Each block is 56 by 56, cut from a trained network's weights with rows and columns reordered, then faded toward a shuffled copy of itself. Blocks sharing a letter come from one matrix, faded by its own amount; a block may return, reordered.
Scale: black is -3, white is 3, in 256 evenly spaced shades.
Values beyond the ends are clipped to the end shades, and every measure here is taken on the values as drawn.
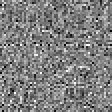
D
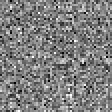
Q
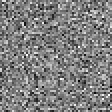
Q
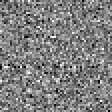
D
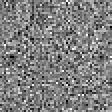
Q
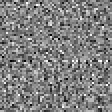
D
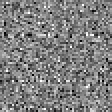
D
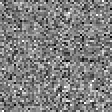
Q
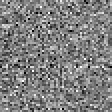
D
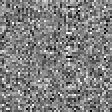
Q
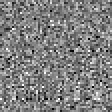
D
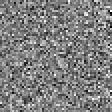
Q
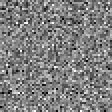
D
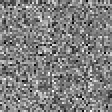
Q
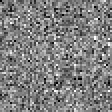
Q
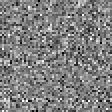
D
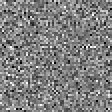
D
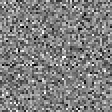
D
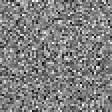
Q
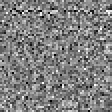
D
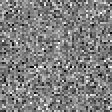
D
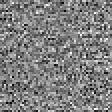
Q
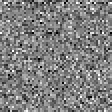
D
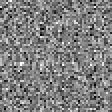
Q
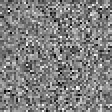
Q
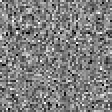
D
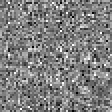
Q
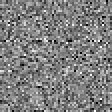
D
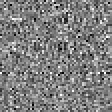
D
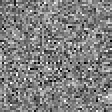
D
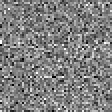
D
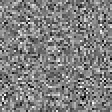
Q
